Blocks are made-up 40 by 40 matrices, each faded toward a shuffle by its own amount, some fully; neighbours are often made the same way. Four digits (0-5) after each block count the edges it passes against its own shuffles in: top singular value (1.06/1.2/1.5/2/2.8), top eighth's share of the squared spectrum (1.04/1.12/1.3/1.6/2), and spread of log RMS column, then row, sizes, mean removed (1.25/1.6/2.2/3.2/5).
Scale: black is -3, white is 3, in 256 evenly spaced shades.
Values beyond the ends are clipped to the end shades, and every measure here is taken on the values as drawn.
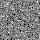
0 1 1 0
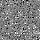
1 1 0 1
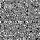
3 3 1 1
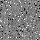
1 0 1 0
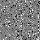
3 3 2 0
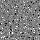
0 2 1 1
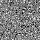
0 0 0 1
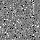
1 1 1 0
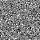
1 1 0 0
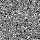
0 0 0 0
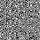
3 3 1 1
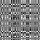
4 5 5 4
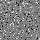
1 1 0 0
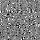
3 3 1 1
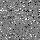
2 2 0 0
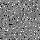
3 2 0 1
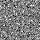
0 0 0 0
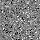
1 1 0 0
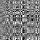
4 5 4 3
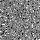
0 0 0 0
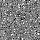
1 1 0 0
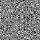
3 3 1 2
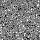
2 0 0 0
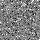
0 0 0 0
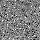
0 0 0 0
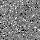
1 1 0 0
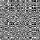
4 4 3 3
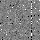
3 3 1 0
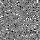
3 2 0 0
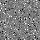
2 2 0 0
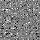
3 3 1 1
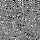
2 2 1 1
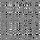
4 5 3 3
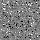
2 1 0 0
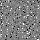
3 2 1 0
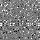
3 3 1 2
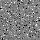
2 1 0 0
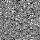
3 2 0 0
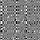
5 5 3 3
